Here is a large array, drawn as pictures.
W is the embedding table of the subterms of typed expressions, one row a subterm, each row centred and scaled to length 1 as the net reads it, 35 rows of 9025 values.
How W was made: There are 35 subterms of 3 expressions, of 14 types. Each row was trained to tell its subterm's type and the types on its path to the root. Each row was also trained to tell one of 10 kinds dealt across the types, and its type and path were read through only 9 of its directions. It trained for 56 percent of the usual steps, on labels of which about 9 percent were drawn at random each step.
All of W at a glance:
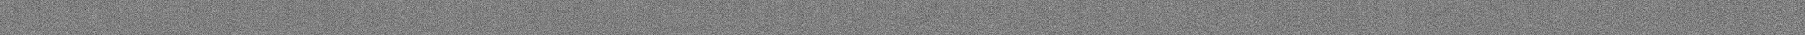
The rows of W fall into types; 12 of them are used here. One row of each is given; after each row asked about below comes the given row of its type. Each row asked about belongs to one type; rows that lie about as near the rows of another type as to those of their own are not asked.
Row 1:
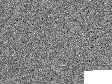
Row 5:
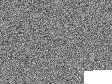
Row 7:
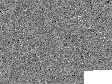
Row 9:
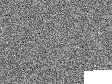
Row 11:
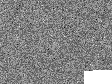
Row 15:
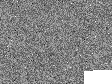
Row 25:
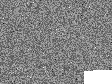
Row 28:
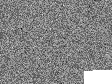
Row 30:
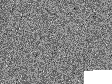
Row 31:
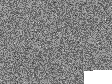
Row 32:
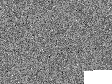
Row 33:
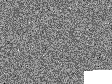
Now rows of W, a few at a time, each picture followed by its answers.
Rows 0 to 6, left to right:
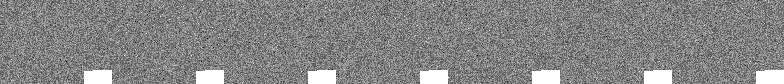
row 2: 1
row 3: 7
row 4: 28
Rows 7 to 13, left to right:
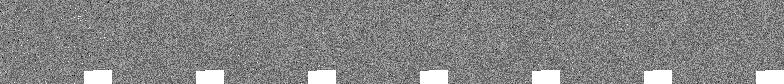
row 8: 7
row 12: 33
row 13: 1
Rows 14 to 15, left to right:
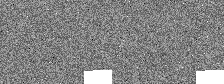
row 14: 28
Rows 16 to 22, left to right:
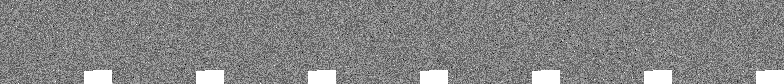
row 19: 32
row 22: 7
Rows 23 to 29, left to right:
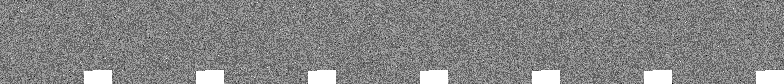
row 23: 11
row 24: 32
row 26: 9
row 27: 1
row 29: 5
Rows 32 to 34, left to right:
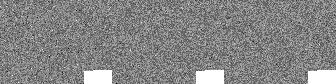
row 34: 32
